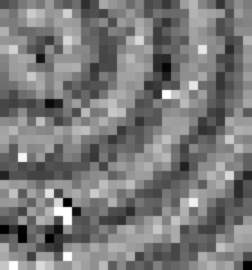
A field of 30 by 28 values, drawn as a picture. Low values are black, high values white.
Histogram: bell-shaped. Rings: centred on the top left. Odd patch: rougher, in the bottom left. Slope: none. Roughest part: bottom left. Mirror symmetry: none. Odd rows or columns: none.
